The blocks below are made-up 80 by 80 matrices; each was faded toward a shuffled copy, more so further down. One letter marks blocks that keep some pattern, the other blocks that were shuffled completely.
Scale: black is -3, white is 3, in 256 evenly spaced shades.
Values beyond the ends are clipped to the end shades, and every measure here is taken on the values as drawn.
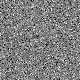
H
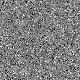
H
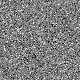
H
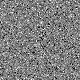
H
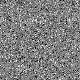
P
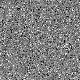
P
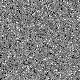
H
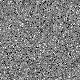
H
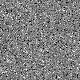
H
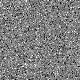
H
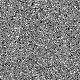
H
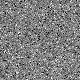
H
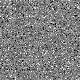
P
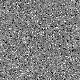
P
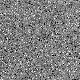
P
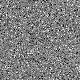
H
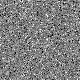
H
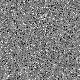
H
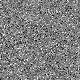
P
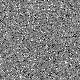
H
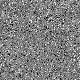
P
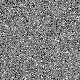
H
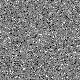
P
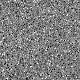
H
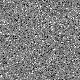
P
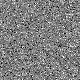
H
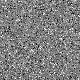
H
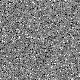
P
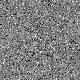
H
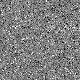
P
